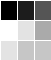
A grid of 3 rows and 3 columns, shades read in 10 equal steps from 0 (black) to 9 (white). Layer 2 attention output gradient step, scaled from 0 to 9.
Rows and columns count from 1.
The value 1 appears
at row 1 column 2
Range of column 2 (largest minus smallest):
7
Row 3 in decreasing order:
8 7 7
